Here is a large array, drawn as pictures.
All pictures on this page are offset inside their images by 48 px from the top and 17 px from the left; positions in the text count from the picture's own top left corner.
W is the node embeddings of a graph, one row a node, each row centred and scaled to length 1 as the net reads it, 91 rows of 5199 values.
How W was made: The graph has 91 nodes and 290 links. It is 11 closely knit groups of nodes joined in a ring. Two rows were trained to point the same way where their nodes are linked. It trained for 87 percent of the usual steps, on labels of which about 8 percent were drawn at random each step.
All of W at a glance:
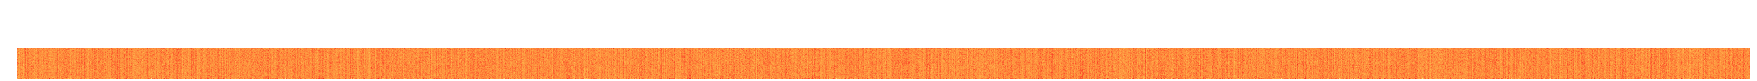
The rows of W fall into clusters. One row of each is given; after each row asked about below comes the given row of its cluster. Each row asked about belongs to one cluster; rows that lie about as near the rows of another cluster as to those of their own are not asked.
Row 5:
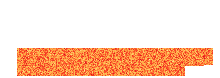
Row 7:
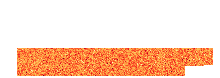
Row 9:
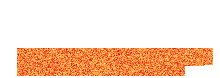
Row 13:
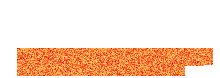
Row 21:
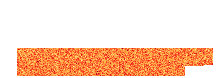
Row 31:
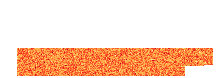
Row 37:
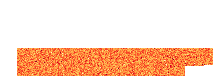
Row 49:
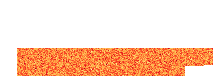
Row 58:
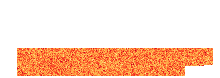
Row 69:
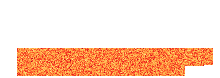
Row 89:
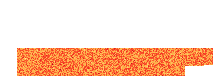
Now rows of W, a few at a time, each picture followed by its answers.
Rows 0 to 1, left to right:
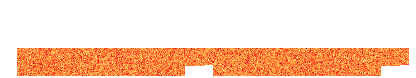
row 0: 9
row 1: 49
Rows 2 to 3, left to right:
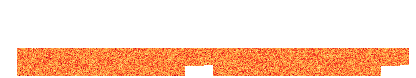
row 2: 13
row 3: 89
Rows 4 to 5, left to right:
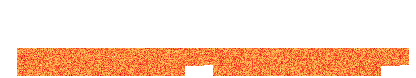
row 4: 9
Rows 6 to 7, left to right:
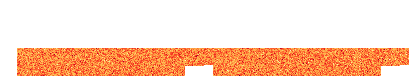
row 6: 21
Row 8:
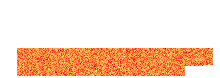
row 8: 69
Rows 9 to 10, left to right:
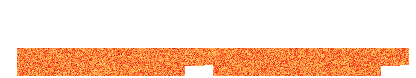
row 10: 37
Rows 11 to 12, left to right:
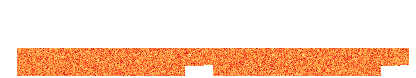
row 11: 69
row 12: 13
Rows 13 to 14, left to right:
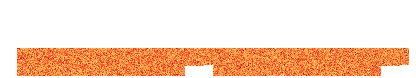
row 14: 5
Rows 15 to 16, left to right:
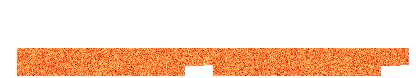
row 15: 58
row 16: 37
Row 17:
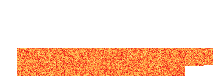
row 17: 5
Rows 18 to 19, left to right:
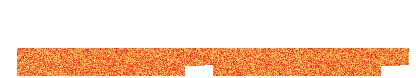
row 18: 31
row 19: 21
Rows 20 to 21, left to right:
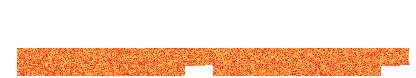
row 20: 9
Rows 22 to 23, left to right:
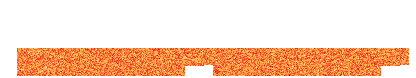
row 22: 69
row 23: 37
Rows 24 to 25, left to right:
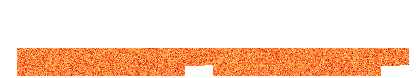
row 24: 9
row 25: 7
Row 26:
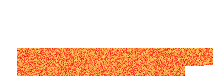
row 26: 37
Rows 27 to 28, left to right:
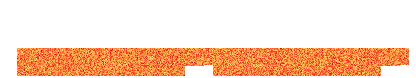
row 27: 37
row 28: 7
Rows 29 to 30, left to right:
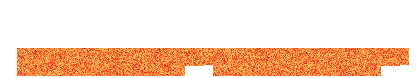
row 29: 49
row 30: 69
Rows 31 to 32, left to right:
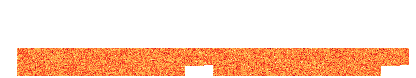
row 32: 5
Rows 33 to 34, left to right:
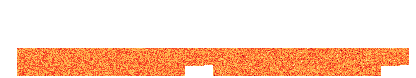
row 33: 9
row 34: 89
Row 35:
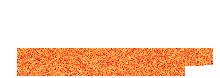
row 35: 13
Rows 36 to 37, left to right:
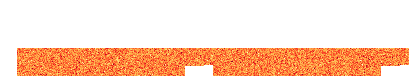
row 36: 31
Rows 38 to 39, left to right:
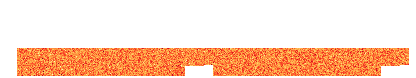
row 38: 5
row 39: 49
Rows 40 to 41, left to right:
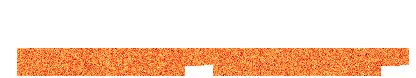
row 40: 7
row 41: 5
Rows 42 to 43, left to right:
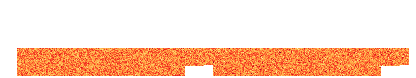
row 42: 49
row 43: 49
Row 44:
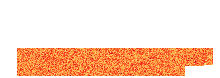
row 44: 89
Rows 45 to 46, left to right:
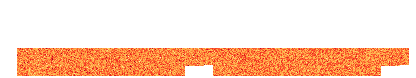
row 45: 49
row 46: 89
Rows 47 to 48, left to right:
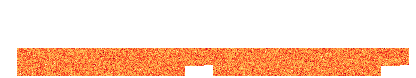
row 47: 5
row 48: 69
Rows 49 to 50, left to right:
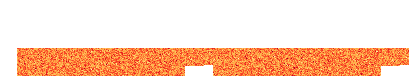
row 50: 7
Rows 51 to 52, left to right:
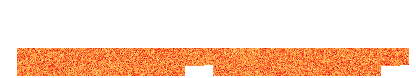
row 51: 58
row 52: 31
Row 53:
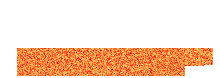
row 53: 13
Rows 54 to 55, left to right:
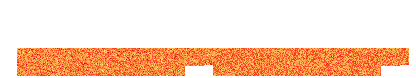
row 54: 21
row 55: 37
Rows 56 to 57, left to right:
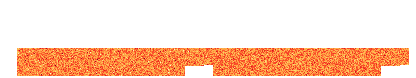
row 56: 37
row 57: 9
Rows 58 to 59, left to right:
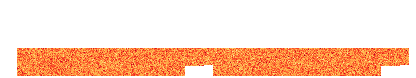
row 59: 69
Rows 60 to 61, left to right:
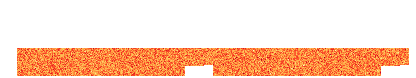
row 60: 58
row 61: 37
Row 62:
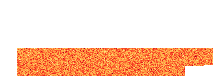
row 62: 21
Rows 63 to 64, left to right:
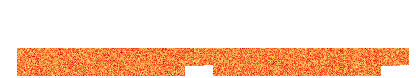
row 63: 21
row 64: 7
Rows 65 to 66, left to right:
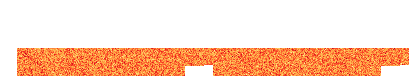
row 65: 31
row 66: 89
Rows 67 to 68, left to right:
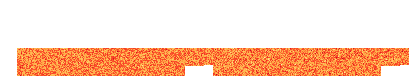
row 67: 21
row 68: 69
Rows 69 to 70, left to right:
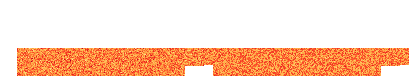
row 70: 89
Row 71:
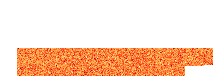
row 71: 7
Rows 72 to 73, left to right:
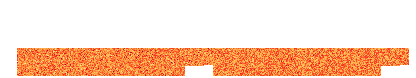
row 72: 58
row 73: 7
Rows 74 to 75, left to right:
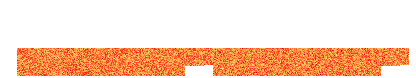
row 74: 31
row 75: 7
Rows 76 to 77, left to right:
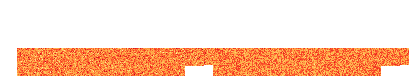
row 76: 58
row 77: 5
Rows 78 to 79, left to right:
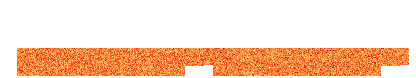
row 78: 37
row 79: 31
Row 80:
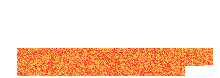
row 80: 49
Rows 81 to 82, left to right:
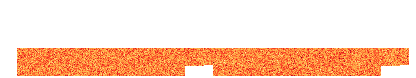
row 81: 13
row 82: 7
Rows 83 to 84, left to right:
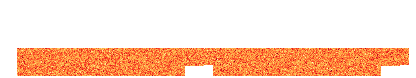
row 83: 49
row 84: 69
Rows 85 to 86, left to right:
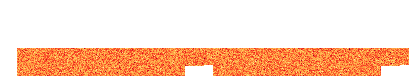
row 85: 89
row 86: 21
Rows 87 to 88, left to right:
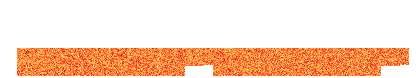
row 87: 7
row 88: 69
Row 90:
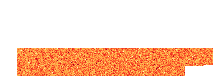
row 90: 21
